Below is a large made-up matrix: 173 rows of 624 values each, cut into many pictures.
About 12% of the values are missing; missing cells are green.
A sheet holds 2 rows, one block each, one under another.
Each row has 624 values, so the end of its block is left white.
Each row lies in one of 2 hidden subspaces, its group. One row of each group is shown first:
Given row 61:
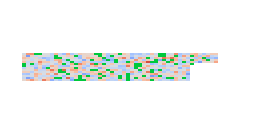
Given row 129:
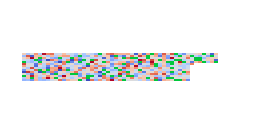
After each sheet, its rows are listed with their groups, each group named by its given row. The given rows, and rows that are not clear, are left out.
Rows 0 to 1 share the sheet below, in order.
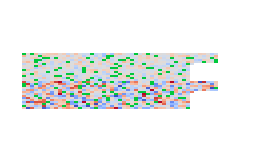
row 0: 129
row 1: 61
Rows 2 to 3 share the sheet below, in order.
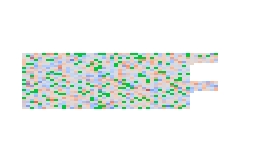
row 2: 129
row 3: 61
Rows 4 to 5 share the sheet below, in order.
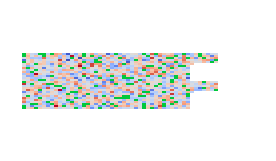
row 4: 61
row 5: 129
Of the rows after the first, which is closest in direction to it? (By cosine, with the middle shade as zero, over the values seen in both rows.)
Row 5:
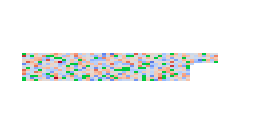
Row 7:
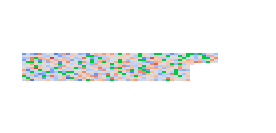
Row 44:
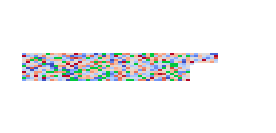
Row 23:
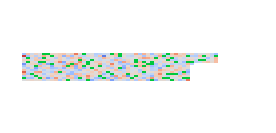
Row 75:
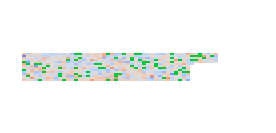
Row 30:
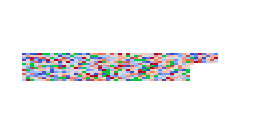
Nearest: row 23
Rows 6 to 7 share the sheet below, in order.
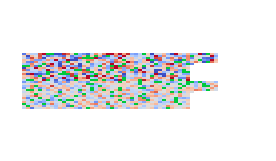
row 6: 61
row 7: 61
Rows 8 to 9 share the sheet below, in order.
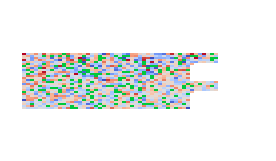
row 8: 61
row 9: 129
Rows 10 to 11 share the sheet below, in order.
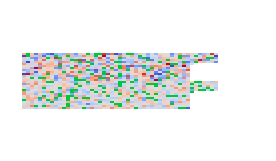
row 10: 129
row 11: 129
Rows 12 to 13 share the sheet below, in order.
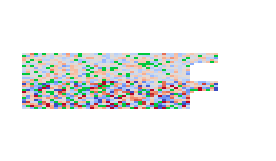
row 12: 61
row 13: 129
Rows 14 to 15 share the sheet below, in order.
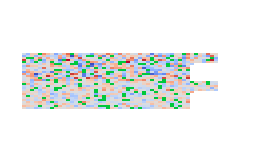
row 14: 61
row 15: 61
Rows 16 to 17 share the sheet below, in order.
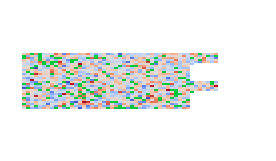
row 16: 61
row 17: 61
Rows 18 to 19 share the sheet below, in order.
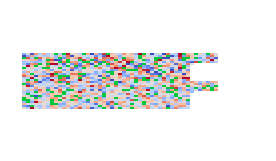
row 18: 61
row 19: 61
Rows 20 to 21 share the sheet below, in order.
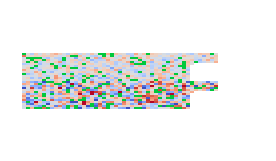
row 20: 129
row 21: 61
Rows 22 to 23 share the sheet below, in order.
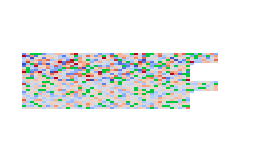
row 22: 129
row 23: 129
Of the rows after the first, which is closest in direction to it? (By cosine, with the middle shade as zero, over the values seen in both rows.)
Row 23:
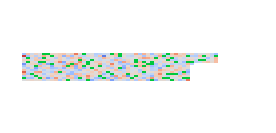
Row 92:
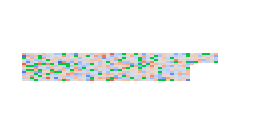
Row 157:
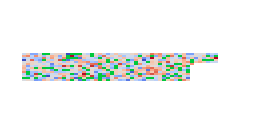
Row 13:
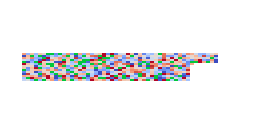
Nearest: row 157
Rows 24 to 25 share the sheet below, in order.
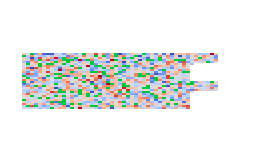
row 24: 129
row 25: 61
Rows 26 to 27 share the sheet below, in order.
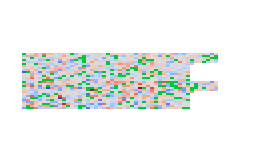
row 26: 129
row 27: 129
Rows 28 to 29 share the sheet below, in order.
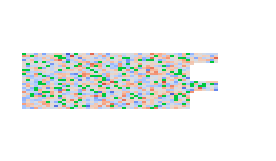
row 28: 61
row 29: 129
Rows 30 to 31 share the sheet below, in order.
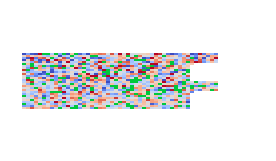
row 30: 61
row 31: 61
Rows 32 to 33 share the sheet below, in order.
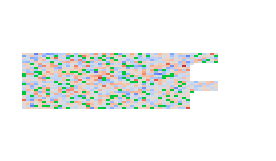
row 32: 129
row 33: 129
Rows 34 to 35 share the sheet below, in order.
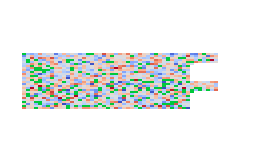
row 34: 61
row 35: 129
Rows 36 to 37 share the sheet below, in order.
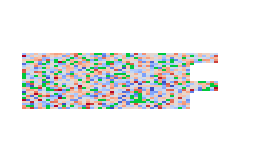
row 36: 129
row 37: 129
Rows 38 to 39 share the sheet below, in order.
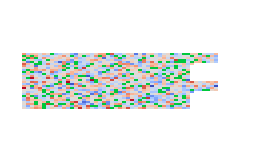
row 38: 129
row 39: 61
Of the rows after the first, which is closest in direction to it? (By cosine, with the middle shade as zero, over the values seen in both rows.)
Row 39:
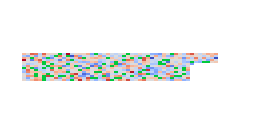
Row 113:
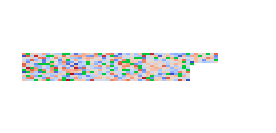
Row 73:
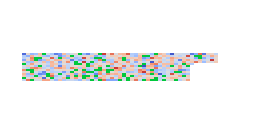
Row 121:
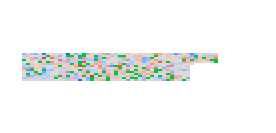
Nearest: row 113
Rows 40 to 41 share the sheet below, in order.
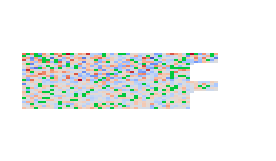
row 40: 61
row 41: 129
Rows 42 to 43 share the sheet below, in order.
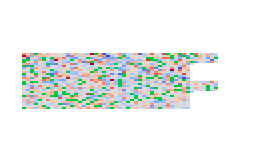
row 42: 61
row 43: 129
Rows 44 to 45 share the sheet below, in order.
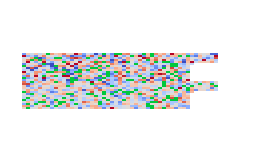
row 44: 129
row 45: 61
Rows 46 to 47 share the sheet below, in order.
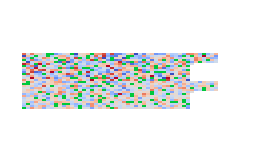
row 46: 129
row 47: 61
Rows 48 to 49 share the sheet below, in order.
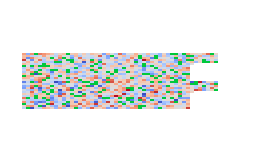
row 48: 61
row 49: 61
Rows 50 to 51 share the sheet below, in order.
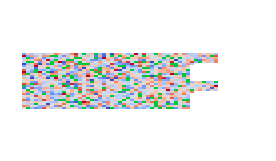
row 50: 129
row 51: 61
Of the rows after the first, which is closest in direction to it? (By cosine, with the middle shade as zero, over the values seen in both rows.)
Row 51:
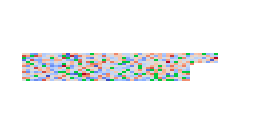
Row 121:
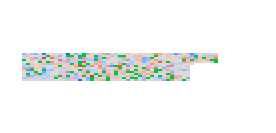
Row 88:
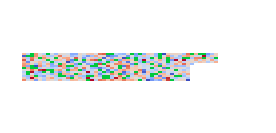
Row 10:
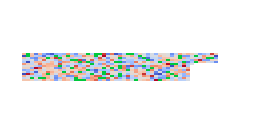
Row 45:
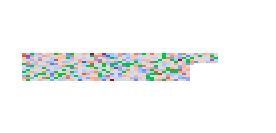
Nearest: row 45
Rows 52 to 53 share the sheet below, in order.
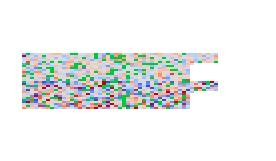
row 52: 129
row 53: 129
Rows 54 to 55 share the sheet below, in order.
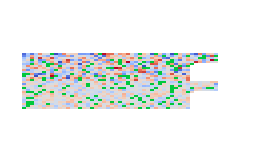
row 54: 61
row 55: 129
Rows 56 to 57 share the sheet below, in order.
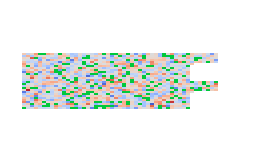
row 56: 129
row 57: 129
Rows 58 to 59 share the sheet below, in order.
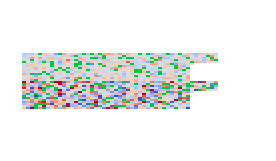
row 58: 61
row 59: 61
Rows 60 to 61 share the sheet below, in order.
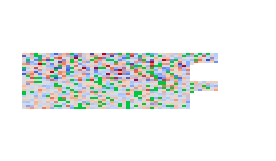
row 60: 129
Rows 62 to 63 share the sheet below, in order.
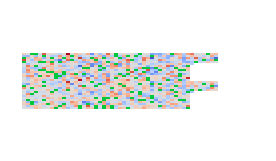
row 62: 61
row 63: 61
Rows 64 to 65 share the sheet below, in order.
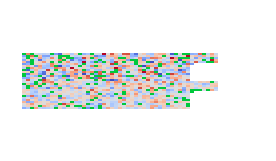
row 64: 61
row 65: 129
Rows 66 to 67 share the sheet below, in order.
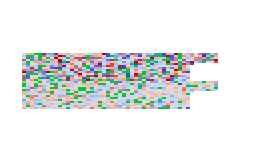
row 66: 129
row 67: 129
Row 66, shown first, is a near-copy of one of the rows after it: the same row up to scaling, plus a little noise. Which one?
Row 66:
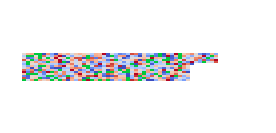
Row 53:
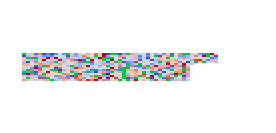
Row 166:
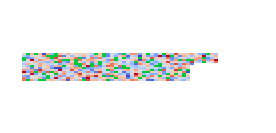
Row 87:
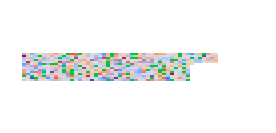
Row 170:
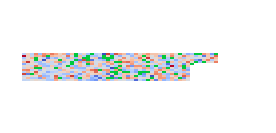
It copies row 166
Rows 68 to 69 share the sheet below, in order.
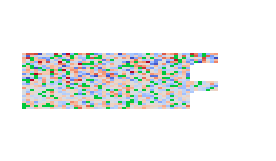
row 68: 61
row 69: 61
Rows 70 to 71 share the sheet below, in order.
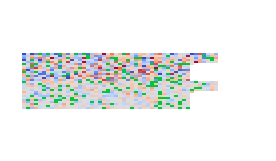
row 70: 61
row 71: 129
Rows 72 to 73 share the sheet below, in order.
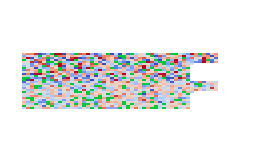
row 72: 61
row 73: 61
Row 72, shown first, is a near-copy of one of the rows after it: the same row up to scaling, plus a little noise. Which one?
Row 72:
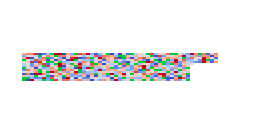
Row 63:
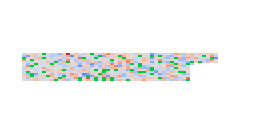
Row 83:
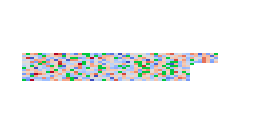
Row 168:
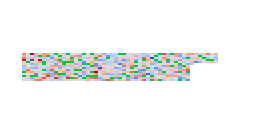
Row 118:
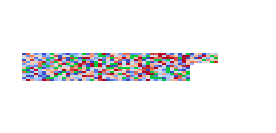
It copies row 83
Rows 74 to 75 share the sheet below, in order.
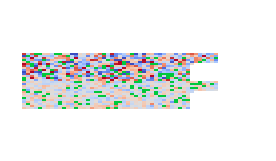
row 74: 129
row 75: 129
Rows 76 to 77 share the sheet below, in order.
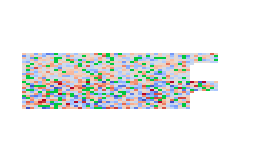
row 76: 129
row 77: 61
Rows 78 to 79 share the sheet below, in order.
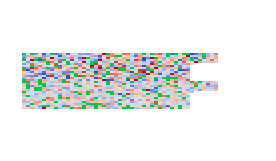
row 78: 61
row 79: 61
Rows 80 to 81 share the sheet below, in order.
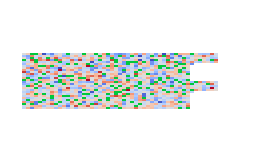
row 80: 129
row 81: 61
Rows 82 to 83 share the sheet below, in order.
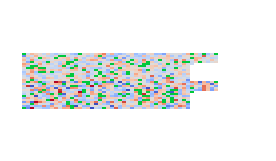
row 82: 129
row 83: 61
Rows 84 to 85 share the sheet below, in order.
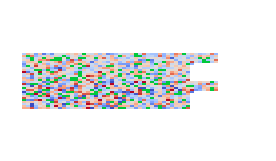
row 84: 129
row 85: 129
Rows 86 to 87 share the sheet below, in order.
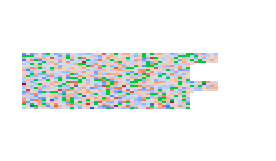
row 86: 61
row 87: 129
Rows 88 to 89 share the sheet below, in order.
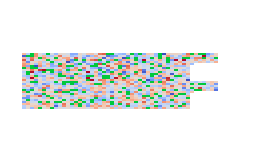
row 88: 129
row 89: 129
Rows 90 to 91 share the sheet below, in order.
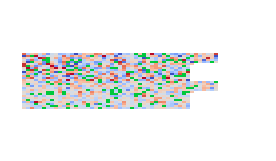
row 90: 129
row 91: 61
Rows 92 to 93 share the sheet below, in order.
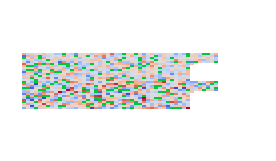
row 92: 129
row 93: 129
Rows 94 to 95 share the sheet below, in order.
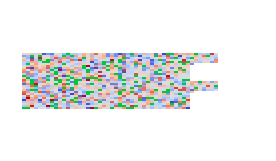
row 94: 129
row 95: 129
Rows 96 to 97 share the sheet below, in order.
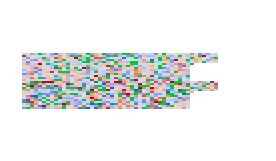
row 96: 129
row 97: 129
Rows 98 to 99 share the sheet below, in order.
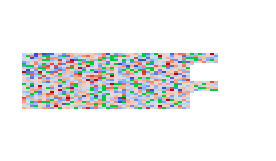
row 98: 129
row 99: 129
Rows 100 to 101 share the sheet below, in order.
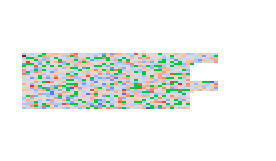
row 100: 129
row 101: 129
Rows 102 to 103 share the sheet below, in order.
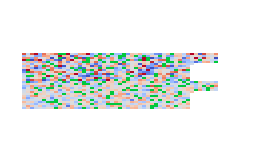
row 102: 61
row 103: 61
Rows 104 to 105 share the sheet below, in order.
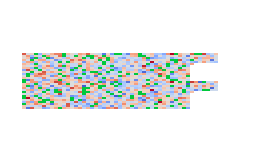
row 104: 61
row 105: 61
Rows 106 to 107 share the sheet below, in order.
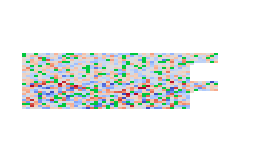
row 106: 129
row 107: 129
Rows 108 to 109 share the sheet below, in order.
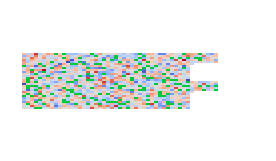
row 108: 129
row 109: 129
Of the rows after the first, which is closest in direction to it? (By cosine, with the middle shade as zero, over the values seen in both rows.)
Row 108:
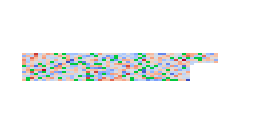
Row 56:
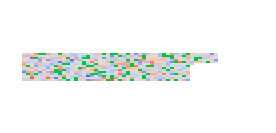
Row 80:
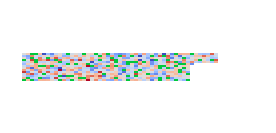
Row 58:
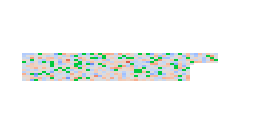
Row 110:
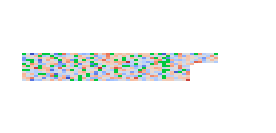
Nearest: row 56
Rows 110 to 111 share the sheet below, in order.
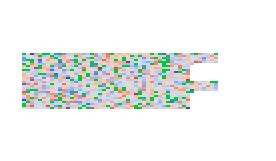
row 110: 61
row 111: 129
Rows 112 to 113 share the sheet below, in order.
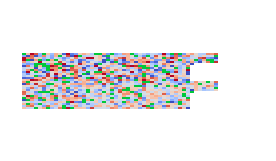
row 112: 61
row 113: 129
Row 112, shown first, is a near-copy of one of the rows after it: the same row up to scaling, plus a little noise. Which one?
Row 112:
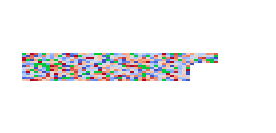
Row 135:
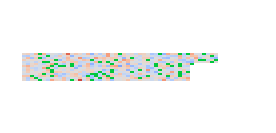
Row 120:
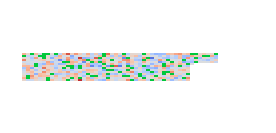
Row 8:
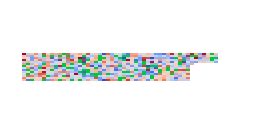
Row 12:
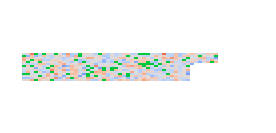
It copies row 12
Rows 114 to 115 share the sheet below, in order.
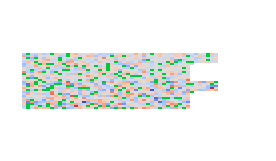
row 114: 129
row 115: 61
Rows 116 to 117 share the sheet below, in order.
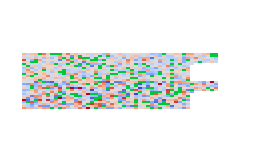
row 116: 61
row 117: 129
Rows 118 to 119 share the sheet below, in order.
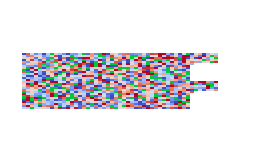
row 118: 61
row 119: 129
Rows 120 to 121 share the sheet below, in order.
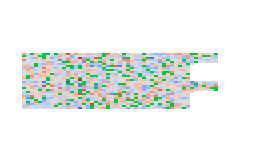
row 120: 61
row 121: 61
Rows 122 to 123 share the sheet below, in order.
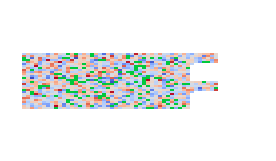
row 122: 129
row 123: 129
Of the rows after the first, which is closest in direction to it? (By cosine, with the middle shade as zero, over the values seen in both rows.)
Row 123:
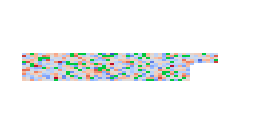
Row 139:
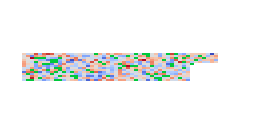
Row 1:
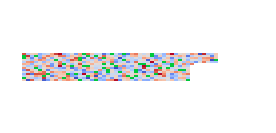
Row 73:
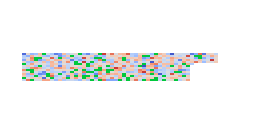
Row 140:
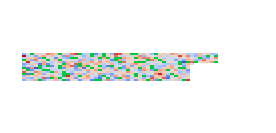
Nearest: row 140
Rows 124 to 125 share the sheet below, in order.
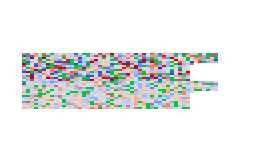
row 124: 129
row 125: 129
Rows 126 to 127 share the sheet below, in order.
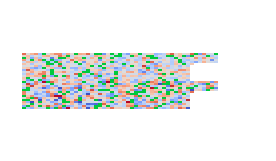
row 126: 61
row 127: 129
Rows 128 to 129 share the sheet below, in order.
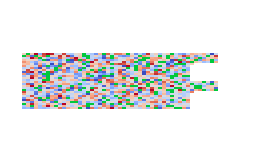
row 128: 129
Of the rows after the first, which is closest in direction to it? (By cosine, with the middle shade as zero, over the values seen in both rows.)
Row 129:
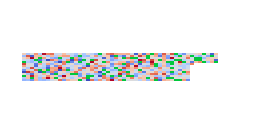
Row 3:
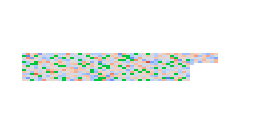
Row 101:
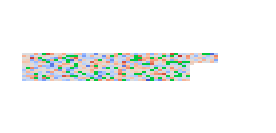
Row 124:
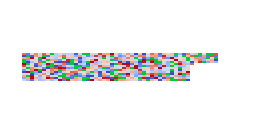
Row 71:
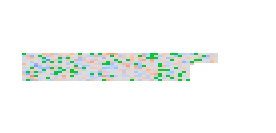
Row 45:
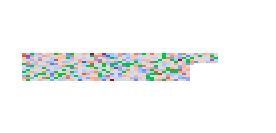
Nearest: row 124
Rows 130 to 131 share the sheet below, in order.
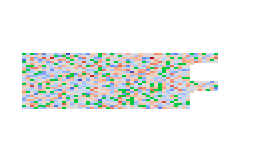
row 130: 61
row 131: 129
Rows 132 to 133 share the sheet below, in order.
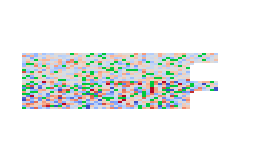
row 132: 129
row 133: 129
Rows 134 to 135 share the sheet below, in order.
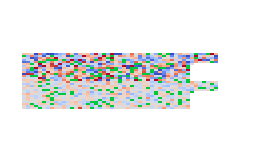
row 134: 129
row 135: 61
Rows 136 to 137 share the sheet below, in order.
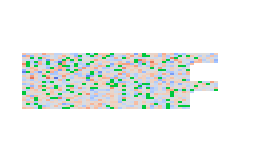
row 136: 129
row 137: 129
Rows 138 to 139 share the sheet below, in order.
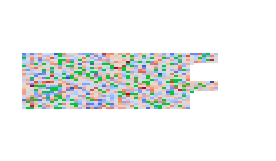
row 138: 61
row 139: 129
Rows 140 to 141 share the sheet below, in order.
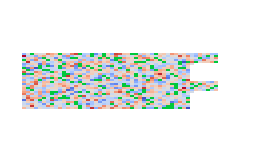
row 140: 129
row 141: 129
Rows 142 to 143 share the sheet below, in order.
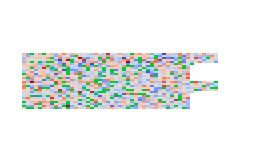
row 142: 61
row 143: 61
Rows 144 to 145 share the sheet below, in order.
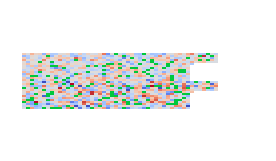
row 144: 129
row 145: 61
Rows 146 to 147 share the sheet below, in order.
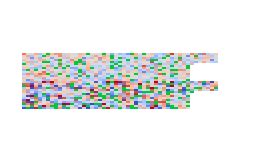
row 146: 61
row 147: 129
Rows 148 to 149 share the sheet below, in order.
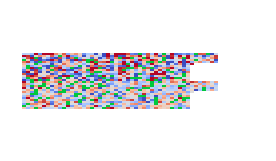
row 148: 129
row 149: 61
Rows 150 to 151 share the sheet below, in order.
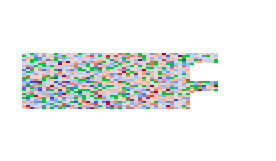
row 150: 129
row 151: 61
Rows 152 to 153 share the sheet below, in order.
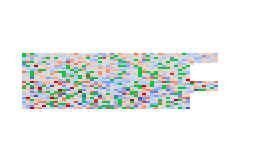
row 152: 129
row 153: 61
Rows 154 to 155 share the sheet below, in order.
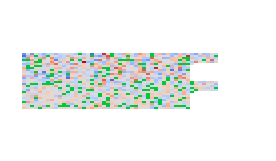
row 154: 61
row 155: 129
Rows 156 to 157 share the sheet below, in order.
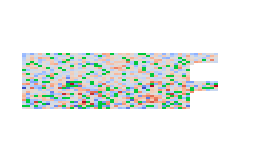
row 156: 61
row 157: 61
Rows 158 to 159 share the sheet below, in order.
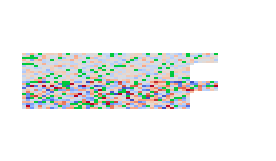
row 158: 61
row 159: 61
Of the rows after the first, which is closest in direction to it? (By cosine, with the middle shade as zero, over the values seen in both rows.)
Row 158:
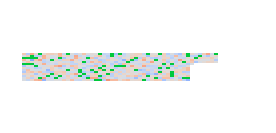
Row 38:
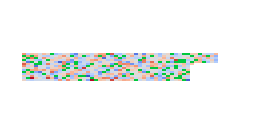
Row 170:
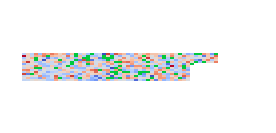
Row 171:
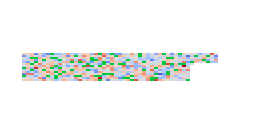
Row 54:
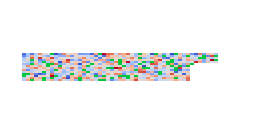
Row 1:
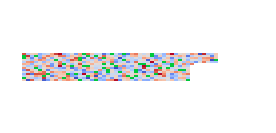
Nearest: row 1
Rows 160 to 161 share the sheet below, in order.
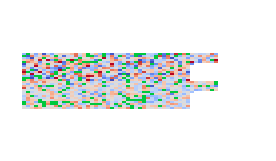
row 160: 129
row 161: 61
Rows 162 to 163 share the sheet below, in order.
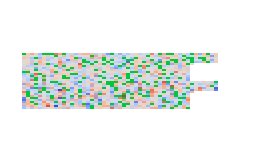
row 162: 61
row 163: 129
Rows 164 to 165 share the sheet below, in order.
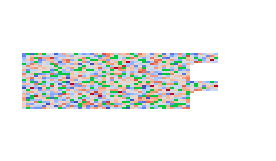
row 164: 61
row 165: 61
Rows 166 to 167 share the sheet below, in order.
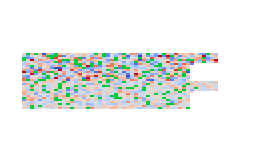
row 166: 129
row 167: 129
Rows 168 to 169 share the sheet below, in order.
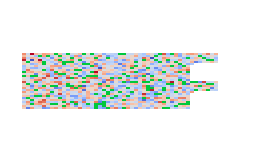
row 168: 61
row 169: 61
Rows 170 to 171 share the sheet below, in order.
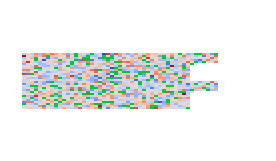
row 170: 129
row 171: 129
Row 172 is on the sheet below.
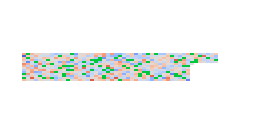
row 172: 129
